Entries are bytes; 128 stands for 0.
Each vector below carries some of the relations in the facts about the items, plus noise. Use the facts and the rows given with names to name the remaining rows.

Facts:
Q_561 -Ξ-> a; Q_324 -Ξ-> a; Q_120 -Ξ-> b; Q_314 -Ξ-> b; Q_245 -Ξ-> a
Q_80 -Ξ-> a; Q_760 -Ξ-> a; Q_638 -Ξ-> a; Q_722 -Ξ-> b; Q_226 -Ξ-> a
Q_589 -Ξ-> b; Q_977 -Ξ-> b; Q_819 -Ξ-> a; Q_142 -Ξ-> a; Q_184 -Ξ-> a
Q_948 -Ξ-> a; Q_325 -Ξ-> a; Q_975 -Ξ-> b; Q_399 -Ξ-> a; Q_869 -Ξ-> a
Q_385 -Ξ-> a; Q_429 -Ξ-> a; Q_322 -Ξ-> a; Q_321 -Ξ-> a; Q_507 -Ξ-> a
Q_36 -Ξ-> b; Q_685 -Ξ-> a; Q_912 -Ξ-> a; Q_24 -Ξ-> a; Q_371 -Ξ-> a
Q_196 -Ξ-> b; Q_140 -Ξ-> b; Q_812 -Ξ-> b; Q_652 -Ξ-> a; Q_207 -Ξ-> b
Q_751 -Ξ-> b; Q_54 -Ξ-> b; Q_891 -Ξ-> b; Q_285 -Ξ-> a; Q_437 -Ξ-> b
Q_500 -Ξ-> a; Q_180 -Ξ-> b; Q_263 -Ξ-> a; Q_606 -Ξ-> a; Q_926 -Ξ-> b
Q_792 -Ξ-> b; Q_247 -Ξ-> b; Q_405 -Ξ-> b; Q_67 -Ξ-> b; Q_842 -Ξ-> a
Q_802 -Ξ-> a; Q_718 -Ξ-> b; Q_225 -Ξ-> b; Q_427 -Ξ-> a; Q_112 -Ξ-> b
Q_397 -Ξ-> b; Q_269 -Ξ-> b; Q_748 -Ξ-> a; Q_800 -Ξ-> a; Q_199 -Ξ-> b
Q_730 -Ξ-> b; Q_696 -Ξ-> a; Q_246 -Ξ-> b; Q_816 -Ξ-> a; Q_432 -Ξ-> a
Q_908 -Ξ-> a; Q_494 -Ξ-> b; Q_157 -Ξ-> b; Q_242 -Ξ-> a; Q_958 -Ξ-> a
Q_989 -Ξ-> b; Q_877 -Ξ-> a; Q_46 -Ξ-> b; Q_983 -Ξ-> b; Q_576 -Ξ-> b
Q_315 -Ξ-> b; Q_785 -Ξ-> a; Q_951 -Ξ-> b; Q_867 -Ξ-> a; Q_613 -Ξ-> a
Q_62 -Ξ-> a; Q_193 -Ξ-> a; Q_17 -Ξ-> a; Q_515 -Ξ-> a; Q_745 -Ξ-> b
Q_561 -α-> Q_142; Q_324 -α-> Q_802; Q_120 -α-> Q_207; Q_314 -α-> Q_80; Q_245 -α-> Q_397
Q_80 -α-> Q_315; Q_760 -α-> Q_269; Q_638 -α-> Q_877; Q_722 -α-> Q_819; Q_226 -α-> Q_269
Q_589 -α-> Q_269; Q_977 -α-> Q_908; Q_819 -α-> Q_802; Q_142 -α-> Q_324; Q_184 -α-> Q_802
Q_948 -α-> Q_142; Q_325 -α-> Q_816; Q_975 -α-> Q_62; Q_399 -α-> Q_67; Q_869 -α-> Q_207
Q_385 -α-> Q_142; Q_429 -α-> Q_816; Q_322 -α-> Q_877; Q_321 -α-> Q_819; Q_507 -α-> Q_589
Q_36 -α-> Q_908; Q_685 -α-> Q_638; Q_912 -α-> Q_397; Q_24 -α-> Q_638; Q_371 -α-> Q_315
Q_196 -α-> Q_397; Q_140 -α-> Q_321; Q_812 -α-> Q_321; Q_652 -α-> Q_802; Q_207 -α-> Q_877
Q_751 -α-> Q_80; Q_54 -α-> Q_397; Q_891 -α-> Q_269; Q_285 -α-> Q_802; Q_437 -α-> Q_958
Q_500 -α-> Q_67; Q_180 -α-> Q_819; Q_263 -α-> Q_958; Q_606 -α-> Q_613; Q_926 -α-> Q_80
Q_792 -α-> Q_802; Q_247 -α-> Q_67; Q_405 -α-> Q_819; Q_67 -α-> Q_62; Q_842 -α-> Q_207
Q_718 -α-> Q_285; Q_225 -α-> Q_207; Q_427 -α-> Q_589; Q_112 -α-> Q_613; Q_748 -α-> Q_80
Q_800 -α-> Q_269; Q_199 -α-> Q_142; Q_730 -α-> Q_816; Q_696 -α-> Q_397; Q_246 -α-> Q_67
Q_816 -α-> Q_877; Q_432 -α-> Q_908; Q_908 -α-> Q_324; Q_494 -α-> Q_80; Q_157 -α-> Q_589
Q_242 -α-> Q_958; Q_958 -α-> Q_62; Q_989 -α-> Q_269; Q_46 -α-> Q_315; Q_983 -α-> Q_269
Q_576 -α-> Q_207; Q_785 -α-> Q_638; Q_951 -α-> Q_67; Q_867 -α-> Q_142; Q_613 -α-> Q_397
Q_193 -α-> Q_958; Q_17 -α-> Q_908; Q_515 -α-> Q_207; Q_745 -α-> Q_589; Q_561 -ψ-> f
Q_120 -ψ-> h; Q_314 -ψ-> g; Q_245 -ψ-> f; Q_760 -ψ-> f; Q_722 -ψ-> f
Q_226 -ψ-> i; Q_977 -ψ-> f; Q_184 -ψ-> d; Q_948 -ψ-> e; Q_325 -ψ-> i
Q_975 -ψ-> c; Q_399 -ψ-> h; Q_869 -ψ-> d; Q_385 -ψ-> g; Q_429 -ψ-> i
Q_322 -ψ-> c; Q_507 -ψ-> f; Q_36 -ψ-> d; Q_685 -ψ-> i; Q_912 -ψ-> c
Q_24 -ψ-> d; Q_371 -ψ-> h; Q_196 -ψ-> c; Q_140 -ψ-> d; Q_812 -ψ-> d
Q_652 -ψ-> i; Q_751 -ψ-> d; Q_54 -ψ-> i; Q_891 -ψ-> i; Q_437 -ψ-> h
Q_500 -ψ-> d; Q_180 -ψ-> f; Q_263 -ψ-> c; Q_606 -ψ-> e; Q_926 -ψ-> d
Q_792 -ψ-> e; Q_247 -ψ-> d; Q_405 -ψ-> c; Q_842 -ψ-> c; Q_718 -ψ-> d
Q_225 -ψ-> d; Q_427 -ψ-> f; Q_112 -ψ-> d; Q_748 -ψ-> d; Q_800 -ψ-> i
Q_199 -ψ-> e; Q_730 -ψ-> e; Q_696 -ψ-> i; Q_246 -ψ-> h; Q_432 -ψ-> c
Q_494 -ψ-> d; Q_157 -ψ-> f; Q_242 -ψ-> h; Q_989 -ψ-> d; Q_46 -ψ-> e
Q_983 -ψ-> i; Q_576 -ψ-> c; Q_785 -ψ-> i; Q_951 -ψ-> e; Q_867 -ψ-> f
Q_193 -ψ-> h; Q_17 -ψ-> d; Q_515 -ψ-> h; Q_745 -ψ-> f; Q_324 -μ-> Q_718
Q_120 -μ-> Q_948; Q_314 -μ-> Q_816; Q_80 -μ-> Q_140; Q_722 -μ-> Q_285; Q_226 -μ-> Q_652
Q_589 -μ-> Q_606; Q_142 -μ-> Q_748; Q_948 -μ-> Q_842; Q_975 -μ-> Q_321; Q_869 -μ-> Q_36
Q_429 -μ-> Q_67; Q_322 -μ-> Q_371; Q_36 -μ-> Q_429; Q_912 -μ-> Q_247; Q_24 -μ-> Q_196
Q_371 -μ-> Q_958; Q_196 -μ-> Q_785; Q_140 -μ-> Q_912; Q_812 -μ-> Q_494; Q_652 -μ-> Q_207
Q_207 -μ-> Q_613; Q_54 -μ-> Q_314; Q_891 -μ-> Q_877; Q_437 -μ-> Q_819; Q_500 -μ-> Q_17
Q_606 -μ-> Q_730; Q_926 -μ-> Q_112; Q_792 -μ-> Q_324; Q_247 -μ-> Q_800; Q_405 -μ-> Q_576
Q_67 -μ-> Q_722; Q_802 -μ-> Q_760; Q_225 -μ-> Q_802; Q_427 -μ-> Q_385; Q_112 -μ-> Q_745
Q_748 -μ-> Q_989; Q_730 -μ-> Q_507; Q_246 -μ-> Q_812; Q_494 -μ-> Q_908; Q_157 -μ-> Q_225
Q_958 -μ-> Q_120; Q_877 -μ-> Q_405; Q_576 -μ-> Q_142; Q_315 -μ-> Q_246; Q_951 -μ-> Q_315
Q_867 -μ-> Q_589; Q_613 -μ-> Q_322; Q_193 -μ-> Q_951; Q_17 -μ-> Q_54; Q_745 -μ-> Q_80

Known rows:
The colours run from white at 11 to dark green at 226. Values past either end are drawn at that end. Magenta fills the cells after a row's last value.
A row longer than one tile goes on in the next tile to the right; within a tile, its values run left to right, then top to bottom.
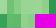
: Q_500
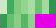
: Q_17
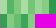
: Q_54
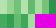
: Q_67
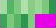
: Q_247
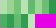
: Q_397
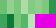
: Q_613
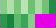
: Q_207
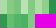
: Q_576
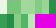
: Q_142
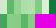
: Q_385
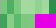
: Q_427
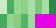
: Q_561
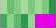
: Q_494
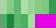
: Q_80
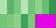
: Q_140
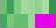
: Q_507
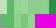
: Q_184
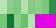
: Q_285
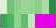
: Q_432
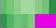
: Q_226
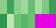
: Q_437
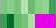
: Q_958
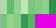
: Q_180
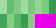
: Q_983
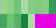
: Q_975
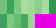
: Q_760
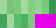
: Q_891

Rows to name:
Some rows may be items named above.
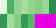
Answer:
Q_199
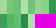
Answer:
Q_196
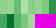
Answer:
Q_638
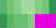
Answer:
Q_226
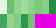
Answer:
Q_36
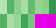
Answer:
Q_792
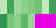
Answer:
Q_948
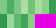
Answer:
Q_730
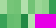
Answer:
Q_196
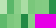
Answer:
Q_718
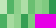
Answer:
Q_792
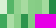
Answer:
Q_977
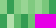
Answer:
Q_246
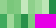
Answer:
Q_314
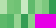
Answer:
Q_405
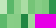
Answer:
Q_718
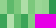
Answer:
Q_745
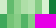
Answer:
Q_385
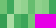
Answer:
Q_120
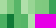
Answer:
Q_80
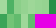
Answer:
Q_606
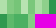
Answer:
Q_576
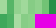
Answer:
Q_652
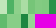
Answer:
Q_718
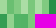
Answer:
Q_225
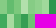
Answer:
Q_157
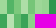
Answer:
Q_745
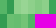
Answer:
Q_371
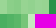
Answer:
Q_263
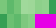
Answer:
Q_869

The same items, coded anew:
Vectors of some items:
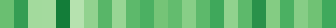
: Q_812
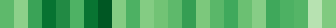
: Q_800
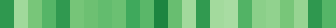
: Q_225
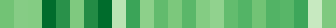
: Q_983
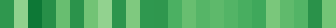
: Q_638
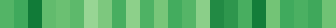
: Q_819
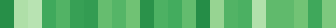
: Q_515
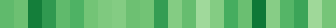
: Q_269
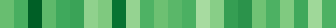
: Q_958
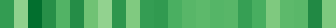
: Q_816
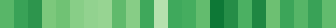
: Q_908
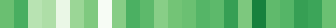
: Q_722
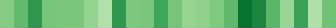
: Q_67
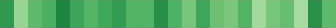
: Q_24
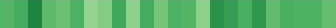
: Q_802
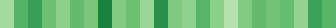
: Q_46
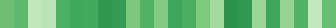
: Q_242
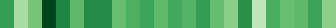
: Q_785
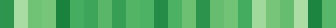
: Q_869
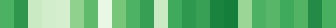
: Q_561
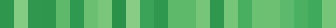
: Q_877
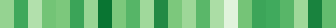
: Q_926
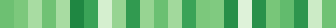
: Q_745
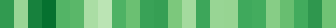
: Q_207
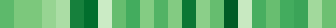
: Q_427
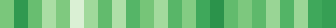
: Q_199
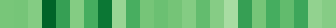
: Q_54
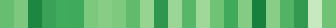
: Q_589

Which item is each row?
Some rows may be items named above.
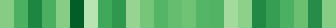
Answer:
Q_80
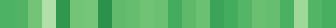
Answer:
Q_184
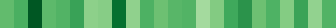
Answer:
Q_958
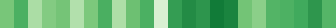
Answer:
Q_385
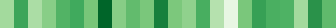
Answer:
Q_494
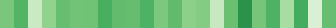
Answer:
Q_437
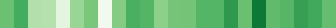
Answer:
Q_722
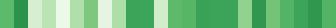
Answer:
Q_977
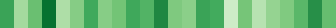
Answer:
Q_576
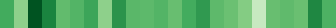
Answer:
Q_322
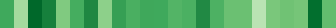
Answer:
Q_842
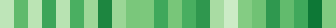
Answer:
Q_314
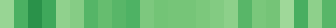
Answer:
Q_975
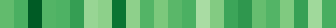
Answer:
Q_958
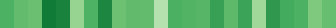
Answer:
Q_652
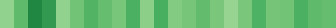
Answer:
Q_196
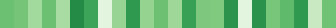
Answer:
Q_745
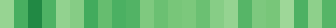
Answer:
Q_975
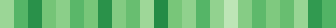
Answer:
Q_46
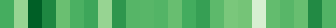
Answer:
Q_322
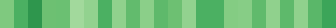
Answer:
Q_792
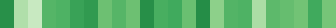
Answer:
Q_515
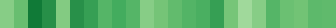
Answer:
Q_912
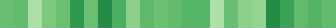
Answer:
Q_371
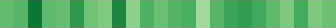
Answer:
Q_62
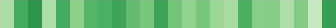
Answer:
Q_951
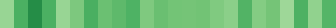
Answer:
Q_975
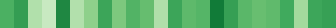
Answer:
Q_17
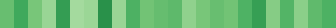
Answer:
Q_718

